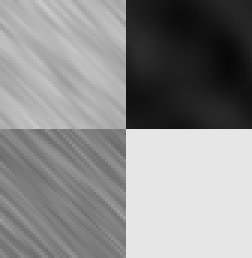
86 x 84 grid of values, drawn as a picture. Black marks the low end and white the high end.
The table splits into 2 rows of 2 panels. Panel 1,1: high, slanting down to the right, faint in contrast. Panel 1,2: very low, smooth, faint in contrast. Panel 2,1: middling, slanting down to the right, faint in contrast. Panel 2,2: very high, flat.
